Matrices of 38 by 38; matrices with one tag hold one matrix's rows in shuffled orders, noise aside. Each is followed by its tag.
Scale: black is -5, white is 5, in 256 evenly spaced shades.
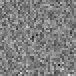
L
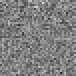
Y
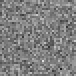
Y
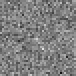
Y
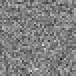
Y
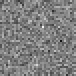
Y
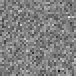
L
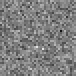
Y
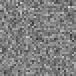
L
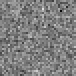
Y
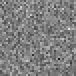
L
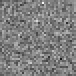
Y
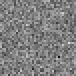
L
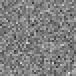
L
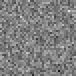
L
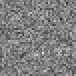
Y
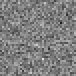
Y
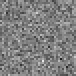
Y
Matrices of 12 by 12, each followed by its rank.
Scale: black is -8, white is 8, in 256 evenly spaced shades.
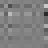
one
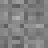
two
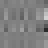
one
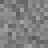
full rank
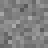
full rank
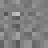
two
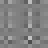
one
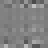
two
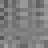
two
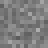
full rank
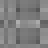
one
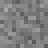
full rank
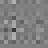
two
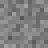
full rank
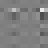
one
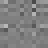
two
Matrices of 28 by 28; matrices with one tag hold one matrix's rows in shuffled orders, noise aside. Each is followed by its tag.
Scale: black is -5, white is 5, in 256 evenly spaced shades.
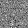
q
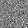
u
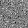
q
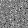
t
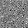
u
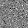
u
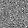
u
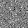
t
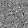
u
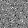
q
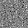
u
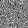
q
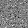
q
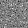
q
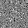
t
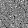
t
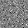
u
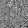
t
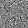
t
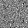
u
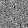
t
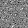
q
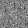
t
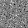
t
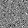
u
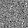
u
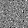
u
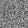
u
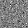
u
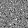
t
